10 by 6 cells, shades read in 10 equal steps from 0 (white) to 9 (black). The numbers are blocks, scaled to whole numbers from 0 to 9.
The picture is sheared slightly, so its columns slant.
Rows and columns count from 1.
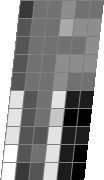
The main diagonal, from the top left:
7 5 5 4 5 8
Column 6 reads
5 4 4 4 5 8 9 8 9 9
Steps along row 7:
up down down up same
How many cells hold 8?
6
